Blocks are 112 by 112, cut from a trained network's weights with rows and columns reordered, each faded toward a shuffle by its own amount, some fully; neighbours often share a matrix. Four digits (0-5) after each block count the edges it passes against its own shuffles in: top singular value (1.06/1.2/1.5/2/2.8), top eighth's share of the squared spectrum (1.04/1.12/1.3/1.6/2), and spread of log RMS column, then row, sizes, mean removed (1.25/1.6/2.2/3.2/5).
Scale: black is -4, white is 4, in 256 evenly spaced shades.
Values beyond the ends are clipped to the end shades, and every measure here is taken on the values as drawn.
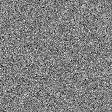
1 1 0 0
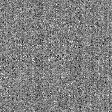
3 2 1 2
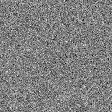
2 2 0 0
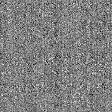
3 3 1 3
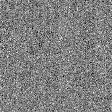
1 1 0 1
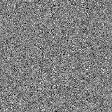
3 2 2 1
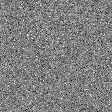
0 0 0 0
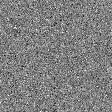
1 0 0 0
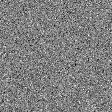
0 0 0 0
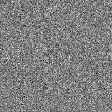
3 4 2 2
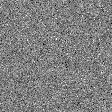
0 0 0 0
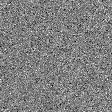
0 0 0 0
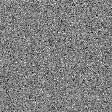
0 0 0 0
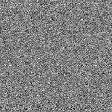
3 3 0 2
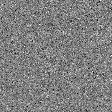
1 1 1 0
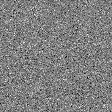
1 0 0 0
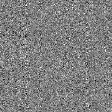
3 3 3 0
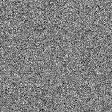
2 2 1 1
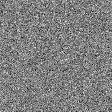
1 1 0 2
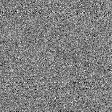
1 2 0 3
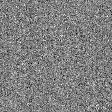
2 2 0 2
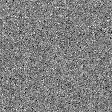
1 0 0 0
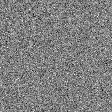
1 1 0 0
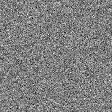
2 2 0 1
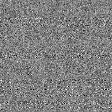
2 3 1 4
